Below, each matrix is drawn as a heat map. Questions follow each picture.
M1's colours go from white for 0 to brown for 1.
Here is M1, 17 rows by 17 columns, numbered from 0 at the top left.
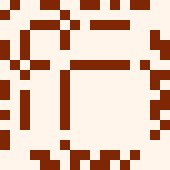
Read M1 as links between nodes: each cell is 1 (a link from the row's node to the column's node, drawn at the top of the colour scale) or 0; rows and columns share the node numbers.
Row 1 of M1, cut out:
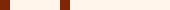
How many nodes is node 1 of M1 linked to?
2
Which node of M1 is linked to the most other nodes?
node 6
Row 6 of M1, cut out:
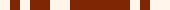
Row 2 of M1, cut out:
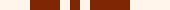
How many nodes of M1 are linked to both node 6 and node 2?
7
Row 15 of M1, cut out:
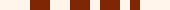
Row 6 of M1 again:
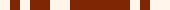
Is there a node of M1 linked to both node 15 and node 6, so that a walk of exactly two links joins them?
yes
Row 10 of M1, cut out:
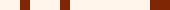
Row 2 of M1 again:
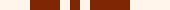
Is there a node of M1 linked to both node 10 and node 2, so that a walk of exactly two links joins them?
no
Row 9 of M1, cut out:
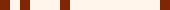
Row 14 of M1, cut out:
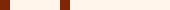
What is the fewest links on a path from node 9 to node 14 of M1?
2
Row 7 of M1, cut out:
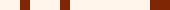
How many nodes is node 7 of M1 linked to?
4
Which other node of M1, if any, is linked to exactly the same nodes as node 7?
node 10
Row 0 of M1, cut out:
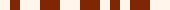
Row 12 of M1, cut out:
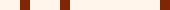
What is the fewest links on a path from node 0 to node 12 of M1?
3
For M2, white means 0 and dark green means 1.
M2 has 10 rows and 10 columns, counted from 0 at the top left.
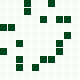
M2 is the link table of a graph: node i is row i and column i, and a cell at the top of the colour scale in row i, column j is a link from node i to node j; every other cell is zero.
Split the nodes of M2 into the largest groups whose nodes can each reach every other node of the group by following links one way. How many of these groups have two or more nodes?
1
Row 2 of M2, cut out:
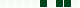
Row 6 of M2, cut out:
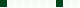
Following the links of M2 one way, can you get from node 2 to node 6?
yes
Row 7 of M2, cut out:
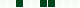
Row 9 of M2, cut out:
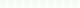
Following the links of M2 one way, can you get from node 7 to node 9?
no
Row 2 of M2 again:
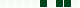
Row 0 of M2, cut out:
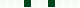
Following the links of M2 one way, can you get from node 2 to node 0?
yes
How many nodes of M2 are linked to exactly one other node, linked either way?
2
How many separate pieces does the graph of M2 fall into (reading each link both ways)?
2
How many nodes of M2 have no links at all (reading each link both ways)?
1
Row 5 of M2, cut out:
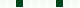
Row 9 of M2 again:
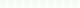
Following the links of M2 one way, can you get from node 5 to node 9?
no
